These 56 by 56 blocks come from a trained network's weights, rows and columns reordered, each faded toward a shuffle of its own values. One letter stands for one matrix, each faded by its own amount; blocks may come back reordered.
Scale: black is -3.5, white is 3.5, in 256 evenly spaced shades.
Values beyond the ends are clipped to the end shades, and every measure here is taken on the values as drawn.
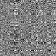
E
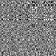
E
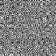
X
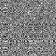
X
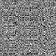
X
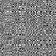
E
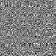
E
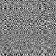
E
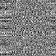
X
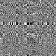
E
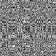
X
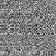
X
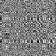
E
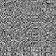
X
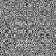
X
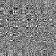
E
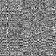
X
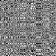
E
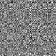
X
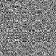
X
